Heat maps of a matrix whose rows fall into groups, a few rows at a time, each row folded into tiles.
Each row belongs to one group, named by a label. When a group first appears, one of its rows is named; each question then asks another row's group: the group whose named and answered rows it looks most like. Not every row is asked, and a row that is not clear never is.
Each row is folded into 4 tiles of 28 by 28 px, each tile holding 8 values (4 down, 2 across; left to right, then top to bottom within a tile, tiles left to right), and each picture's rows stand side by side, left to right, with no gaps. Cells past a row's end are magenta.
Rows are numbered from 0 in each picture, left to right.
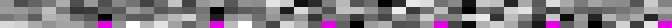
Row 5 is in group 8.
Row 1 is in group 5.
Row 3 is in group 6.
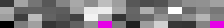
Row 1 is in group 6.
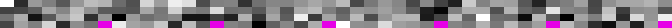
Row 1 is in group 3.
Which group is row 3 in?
5
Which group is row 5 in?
8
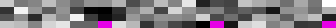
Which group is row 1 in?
3
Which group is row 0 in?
5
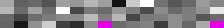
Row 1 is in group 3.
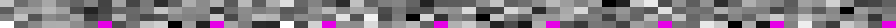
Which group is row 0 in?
5
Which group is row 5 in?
6
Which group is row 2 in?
8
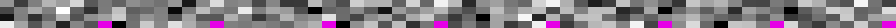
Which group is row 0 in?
3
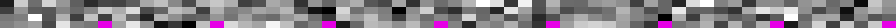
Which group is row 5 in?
5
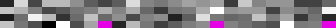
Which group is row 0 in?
8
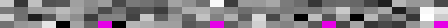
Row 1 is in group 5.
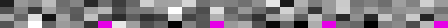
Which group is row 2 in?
3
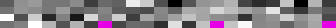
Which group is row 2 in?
5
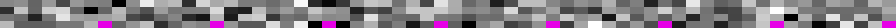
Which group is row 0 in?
3
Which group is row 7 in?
8
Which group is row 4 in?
6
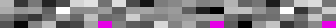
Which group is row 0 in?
6
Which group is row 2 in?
6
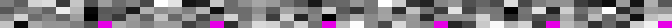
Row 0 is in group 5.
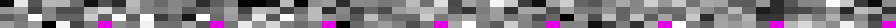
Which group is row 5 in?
8
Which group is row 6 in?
5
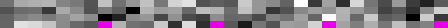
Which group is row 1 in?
3
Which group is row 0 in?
5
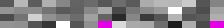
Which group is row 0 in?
8
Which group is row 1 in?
3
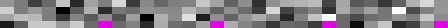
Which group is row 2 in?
8
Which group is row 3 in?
6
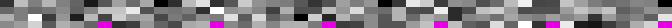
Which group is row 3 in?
6
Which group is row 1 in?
6
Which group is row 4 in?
3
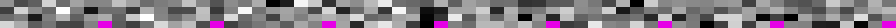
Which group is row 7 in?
8
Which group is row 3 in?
5
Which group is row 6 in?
8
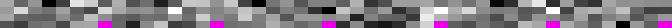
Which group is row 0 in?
6
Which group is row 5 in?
3
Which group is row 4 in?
6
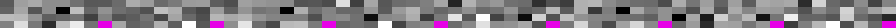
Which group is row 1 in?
3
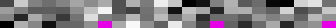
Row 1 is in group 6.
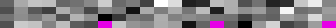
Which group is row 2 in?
6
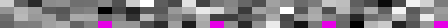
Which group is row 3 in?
6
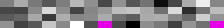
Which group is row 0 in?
3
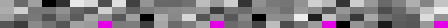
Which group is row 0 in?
6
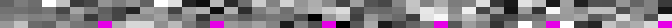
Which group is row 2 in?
3
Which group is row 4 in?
6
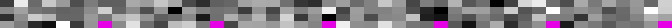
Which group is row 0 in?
8
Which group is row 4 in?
6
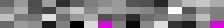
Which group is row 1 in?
6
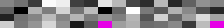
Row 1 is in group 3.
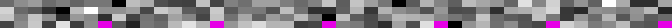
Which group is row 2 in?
5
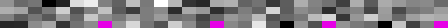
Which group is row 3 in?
8
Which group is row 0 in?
6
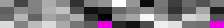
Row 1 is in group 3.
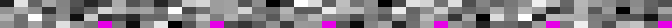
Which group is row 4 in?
8
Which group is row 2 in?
6
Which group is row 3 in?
6
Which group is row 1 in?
6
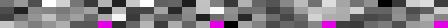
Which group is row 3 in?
6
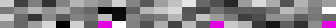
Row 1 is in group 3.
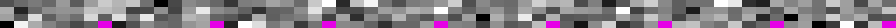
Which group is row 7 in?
8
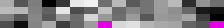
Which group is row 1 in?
5
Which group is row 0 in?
6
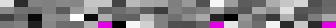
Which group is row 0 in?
8
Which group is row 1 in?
5
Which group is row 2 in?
3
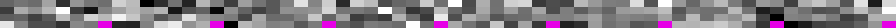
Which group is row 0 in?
3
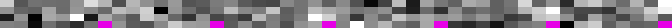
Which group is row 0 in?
8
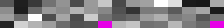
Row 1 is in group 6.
